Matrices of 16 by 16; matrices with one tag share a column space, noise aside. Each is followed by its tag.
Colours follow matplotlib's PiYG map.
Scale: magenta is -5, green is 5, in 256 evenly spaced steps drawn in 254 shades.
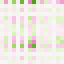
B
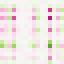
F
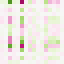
B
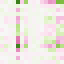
B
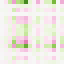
B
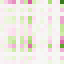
B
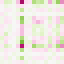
B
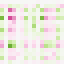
F
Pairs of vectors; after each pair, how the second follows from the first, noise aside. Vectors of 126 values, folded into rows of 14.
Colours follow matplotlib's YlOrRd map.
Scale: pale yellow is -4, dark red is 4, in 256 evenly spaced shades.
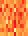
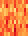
sign-scrambled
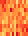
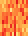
negated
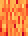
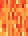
negated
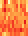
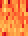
negated
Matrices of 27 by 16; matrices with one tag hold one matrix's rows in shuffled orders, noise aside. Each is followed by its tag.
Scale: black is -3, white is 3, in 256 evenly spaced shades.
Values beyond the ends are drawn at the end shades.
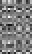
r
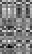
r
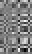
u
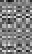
r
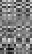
r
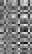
u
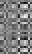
u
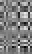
u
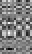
r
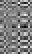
u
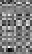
r
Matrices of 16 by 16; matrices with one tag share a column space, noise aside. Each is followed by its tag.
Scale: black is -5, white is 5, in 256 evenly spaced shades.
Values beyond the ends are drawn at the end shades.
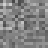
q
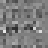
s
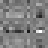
s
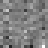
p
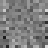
p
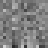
p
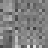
p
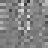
q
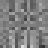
p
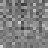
q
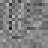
q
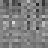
q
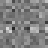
s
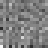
p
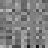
p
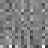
p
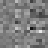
s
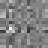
s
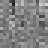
q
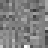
p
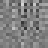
q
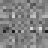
s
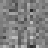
p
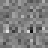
s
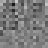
q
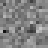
s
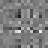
s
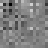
q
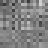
q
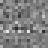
s
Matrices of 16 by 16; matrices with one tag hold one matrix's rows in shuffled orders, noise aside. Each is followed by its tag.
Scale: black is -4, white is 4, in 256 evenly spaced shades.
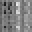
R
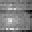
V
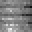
V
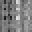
R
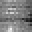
V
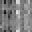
R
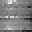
V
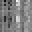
R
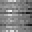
V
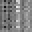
R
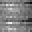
V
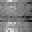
V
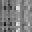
R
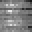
V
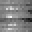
V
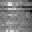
V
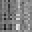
R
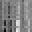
R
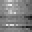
V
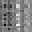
R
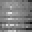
V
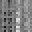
R
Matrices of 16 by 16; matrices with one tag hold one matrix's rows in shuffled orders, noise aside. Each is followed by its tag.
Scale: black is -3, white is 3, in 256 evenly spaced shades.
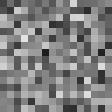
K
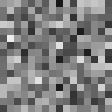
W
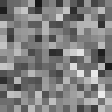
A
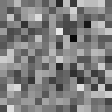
W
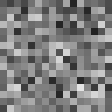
W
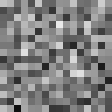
K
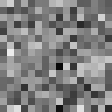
W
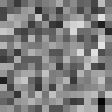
A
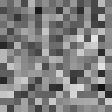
A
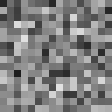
K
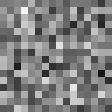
K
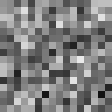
K
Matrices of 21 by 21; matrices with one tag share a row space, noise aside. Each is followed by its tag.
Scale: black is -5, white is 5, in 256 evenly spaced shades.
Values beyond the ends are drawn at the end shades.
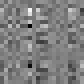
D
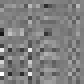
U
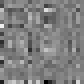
U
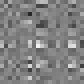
D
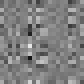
D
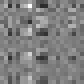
D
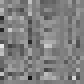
U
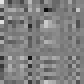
U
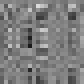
D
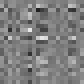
D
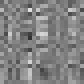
D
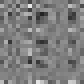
D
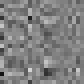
U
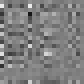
U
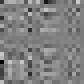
U
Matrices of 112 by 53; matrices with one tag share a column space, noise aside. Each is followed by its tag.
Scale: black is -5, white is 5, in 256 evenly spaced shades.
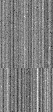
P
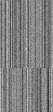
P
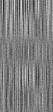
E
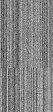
P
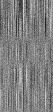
E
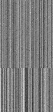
P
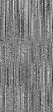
E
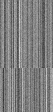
P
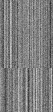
P
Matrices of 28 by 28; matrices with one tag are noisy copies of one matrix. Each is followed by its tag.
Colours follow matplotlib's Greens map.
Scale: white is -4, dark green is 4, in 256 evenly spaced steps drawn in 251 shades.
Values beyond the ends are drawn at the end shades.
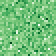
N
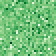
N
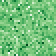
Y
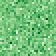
N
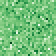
N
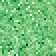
Y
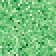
Y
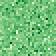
N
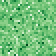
Y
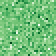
N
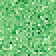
N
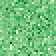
N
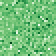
N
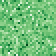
Y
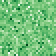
Y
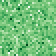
Y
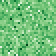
Y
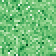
Y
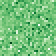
N
